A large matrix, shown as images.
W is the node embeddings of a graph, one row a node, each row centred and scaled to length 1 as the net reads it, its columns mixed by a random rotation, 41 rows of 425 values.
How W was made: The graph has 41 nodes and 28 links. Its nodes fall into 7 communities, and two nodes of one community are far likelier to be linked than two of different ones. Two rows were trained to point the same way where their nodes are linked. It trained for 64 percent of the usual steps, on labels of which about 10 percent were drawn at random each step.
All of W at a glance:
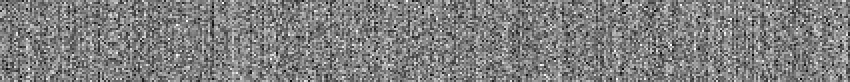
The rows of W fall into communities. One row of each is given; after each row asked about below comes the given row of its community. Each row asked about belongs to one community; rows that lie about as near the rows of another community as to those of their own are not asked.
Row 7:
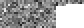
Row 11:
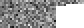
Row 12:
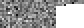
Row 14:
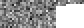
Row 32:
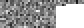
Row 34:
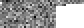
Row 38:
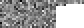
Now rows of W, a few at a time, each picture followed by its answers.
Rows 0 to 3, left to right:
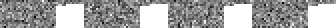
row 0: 34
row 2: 32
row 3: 14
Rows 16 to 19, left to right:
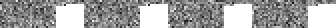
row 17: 12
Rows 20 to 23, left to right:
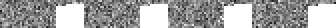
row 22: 11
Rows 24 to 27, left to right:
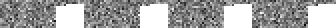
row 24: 11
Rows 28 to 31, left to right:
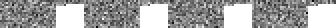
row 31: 12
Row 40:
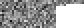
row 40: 38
